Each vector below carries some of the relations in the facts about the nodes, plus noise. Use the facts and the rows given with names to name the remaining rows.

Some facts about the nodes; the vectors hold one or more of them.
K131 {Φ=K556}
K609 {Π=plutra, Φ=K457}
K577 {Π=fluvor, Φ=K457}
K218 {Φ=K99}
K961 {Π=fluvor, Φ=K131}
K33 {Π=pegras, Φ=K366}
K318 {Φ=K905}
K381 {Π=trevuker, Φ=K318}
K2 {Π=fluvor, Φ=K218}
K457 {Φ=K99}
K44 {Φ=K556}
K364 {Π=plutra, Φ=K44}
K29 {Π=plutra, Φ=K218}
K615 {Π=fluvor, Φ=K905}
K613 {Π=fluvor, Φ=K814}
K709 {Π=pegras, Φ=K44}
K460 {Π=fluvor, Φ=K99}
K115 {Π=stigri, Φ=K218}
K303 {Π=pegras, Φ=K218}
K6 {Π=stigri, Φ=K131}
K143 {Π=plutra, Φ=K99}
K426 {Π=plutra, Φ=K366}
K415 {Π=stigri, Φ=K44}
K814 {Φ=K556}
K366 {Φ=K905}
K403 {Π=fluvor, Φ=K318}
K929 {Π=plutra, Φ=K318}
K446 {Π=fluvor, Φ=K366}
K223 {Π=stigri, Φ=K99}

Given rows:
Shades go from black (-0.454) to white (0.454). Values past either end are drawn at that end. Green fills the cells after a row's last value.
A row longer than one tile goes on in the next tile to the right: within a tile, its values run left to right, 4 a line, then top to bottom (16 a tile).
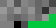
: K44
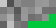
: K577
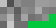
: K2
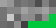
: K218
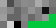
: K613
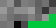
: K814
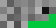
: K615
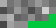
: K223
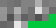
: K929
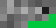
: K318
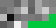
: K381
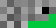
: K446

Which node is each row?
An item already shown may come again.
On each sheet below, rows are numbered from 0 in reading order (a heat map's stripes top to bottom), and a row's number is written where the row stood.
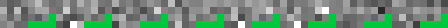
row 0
K364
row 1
K33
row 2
K223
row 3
K460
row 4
K303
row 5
K29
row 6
K905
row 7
K457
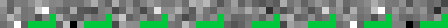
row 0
K29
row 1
K415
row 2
K115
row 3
K709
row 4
K905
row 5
K223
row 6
K143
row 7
K44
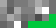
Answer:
K609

